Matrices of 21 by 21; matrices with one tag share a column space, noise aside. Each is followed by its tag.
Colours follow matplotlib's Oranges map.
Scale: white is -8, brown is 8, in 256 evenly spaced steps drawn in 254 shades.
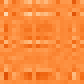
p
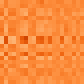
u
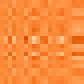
u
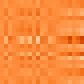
u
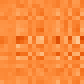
u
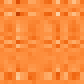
p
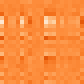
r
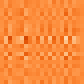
u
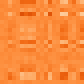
p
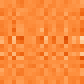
u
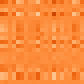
p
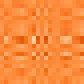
u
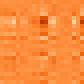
r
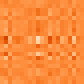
u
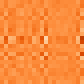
u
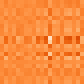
u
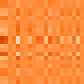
u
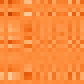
p
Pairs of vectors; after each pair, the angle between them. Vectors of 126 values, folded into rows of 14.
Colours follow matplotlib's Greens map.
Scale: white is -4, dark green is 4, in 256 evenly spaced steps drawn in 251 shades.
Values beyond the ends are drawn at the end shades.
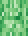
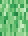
orthogonal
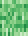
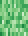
partly aligned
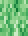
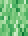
nearly parallel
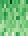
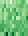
nearly opposite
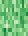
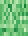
orthogonal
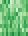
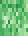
partly opposed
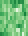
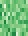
orthogonal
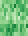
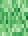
partly opposed
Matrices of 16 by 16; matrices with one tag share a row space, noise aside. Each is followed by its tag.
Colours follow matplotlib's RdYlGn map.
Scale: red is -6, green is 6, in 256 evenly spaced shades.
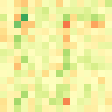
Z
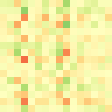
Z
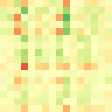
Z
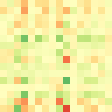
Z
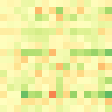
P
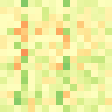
Z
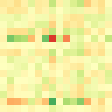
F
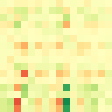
Z
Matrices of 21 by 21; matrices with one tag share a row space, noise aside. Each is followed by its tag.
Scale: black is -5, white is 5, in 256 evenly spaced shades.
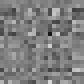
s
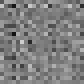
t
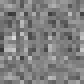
t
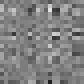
s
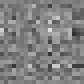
s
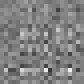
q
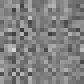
t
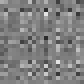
q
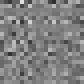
t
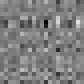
q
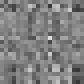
s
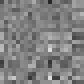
s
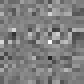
s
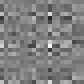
s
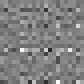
q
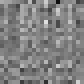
q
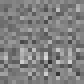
q
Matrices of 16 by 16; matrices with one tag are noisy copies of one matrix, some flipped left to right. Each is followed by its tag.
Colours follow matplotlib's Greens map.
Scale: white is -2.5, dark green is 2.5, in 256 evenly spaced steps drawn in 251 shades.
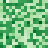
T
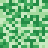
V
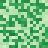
V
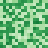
T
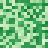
T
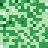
V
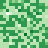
V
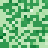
V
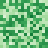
V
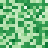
T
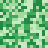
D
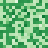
T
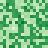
D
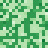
D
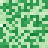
V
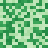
T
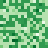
V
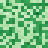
T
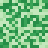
V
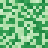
T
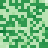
V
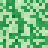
D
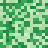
T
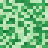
T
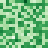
T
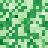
D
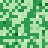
D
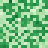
V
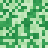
D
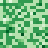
T
